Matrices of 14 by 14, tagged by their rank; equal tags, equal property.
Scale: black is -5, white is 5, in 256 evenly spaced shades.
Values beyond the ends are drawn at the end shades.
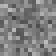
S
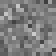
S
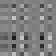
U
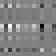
U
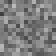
S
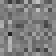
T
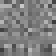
T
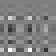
U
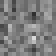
T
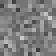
S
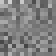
T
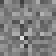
T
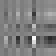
U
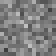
S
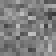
T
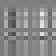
U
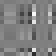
U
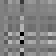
U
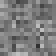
T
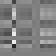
U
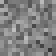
S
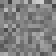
T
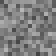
S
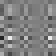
U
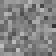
S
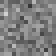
S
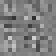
T
